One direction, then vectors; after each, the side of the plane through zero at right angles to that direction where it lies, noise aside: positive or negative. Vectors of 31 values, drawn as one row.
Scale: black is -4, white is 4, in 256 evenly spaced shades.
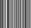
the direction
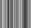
positive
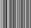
negative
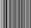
negative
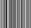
negative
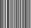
positive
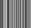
positive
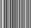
negative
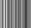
positive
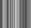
positive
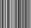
positive
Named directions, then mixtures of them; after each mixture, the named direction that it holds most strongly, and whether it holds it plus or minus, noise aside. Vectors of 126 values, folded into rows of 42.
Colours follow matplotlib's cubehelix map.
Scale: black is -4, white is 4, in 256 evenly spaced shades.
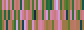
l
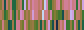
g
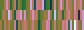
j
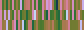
l, minus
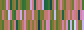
j, plus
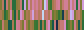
g, plus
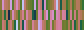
l, plus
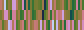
g, minus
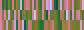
l, minus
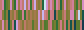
j, minus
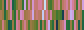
g, plus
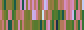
g, plus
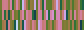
l, plus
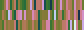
j, plus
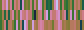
l, plus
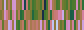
g, minus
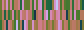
l, plus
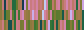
g, plus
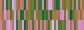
g, minus
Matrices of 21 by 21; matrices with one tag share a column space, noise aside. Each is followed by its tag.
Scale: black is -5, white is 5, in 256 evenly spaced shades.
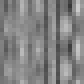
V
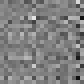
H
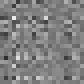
H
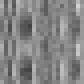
V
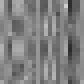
V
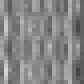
V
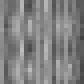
V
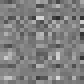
H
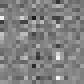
H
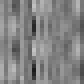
V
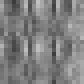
V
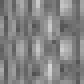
V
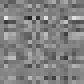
H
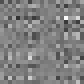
H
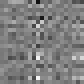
H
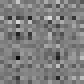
H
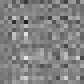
H
